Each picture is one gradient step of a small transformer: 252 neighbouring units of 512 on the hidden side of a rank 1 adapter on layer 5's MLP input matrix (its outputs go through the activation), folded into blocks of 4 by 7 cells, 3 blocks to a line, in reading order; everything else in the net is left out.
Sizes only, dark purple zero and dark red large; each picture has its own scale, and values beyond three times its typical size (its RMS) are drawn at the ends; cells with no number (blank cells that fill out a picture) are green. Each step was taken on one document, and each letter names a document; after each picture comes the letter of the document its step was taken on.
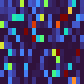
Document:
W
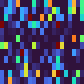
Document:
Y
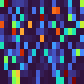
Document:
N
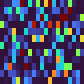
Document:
W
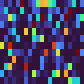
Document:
W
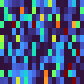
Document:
Y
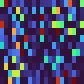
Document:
N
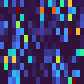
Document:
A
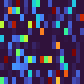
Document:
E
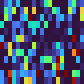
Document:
Y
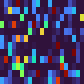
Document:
E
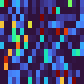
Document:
N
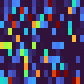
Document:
Y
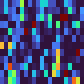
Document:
W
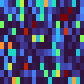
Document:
W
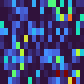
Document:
A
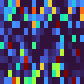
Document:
Y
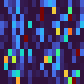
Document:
A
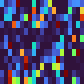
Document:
Y
